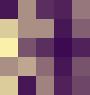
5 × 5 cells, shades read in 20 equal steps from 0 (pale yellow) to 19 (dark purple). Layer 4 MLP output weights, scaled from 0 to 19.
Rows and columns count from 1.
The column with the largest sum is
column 4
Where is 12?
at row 2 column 5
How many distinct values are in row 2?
4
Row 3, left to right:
0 13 16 19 17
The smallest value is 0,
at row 3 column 1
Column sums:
32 53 60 89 66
